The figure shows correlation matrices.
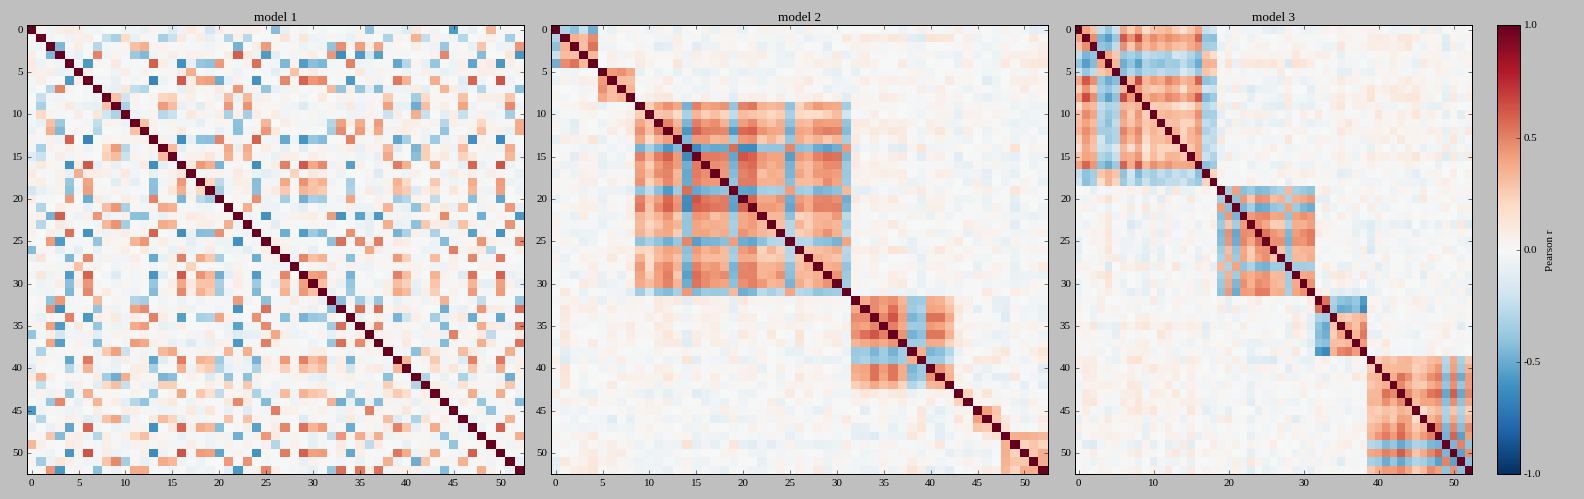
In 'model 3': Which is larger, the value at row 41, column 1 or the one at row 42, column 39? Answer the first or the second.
the second
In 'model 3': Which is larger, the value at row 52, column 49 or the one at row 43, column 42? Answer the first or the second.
the second
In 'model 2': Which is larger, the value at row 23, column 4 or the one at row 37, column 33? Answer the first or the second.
the second
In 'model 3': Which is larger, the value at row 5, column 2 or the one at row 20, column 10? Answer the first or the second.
the second
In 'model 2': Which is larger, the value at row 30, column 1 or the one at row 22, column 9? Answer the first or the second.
the second
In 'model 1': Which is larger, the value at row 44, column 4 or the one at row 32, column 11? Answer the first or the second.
the first
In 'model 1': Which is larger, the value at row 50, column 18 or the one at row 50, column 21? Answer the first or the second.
the first
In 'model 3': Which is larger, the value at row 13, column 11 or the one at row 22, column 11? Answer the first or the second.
the first
